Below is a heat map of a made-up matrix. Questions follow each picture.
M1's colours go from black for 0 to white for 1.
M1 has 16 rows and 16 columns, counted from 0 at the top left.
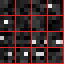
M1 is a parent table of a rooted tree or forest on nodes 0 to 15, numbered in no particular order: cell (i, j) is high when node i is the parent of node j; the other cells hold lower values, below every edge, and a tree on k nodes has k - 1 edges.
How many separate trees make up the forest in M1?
5
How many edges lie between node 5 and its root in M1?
0
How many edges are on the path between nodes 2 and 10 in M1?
2
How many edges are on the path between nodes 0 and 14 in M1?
4
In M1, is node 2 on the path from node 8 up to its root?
no
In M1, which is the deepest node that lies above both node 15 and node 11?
10
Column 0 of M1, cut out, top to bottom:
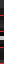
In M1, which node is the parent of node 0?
9
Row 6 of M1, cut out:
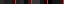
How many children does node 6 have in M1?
0
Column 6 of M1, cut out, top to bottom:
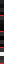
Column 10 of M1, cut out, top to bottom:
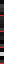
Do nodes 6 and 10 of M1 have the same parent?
yes
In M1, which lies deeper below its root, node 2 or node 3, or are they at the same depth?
node 2
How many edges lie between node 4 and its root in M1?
0
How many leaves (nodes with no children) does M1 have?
11
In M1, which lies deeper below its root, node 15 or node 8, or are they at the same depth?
the same depth
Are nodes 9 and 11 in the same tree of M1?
yes
